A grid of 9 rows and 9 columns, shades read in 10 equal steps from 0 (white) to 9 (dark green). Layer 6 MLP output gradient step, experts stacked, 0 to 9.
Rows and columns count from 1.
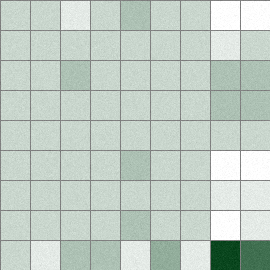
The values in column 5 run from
1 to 3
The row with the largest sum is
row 9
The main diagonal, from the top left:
2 2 3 2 2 2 2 0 7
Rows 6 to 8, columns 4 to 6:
2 3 2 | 2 2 2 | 2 3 2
